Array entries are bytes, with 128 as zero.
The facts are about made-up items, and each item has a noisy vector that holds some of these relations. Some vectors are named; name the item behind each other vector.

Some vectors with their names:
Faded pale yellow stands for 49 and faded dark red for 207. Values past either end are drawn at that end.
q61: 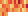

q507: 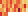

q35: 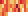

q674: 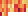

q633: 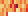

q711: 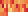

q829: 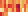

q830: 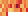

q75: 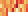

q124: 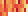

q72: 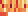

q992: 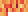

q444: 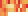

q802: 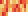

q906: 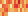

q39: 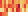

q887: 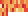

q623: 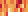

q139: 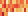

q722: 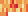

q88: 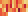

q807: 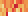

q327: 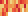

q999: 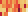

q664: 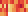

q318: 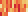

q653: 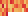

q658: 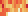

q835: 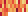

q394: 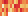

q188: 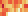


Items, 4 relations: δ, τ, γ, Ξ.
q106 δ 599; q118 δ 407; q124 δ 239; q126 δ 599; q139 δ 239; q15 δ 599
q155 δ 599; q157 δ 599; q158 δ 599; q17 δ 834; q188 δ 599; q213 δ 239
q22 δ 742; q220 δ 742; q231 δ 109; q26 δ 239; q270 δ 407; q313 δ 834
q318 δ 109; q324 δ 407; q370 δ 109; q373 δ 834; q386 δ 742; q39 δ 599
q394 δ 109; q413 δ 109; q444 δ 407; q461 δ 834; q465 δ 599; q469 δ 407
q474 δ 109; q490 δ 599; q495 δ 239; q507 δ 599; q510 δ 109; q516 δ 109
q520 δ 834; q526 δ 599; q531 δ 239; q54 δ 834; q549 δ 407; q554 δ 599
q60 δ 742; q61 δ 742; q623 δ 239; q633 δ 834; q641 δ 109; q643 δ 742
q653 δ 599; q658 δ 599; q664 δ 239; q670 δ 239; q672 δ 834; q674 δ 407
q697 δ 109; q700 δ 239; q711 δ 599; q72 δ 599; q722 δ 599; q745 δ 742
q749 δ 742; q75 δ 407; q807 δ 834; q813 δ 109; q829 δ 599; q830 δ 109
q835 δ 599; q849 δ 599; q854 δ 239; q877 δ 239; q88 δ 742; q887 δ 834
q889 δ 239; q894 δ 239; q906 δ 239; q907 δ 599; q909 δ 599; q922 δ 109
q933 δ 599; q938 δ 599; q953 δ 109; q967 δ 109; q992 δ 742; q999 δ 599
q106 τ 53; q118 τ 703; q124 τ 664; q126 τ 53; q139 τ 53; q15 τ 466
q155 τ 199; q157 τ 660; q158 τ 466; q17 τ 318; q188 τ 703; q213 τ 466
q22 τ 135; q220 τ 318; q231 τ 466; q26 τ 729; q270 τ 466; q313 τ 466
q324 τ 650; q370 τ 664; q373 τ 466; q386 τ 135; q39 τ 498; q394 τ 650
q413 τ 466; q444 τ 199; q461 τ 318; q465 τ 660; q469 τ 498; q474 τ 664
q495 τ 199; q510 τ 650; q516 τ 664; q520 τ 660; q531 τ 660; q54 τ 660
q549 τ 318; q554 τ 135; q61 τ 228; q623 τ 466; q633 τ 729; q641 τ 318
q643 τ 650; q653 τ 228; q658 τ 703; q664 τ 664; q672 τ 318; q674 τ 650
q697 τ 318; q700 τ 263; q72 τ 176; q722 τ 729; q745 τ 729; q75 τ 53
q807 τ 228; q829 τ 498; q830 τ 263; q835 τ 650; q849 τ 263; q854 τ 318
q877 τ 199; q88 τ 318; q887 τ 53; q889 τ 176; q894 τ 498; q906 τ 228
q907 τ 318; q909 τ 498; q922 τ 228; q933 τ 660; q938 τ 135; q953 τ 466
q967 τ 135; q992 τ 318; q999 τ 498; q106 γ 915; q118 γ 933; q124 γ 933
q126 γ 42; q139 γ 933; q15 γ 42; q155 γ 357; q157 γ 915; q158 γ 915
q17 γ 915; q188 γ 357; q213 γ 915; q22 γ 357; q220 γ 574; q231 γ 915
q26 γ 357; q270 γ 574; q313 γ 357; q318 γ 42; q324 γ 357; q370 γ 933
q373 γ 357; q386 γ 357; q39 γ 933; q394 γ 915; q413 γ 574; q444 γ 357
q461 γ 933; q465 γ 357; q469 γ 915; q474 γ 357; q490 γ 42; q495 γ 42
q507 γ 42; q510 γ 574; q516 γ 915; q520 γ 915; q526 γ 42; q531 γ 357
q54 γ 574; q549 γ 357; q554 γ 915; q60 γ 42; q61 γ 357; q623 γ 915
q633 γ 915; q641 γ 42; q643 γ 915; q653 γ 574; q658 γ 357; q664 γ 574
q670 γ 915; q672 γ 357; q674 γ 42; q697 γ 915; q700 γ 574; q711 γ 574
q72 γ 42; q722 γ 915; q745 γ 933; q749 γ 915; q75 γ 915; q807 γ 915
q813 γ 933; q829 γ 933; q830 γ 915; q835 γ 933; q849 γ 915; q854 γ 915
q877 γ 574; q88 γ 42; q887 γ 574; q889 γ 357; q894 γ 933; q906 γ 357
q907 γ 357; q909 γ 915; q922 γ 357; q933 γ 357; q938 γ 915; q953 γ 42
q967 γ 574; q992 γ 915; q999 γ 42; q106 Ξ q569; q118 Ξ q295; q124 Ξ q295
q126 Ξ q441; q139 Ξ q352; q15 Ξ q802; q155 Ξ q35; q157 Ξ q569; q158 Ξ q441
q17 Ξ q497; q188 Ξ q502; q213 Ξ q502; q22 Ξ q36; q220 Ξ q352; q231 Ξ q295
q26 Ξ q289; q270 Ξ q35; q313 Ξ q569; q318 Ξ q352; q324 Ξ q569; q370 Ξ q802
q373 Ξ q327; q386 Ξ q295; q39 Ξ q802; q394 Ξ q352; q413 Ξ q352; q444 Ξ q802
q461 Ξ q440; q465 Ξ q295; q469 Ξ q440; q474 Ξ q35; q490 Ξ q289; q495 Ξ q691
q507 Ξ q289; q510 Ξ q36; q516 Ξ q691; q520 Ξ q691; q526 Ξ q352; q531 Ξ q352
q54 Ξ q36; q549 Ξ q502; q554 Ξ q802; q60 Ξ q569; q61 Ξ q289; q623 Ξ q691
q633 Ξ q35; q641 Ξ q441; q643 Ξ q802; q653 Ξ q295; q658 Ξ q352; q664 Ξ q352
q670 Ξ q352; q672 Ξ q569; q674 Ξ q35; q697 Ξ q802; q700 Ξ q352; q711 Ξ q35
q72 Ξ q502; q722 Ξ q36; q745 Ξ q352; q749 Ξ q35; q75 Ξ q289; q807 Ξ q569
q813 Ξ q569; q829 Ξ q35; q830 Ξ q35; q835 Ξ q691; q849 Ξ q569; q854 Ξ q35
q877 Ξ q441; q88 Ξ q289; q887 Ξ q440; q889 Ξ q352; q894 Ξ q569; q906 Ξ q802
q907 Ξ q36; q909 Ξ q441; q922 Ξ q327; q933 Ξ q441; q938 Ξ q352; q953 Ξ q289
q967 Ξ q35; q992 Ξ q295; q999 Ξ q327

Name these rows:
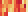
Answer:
q15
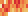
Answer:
q531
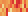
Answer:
q849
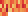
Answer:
q220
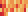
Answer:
q118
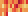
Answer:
q516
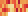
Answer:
q324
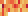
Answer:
q26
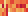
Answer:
q54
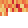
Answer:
q469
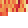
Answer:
q370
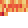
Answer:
q745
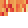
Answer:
q461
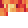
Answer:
q270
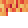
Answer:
q17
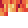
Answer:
q413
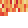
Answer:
q126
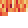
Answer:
q641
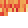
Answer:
q813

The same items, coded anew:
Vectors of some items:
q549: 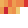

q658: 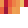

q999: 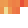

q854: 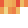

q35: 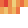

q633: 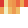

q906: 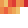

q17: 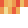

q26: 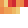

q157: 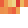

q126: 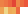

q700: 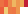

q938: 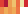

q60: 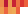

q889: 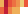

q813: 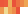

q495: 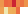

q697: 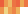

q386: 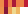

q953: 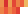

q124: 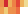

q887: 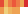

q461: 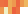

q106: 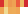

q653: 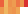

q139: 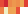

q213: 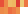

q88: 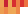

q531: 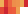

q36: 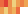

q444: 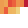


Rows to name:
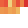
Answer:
q992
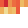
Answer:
q835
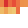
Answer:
q674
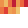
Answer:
q922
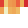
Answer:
q722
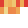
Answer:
q849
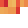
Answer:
q118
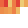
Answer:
q516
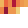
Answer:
q474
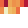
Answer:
q745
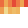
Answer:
q877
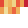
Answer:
q469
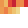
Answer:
q155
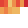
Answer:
q749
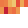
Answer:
q270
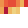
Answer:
q324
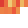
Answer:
q231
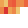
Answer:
q672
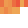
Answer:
q711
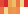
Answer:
q670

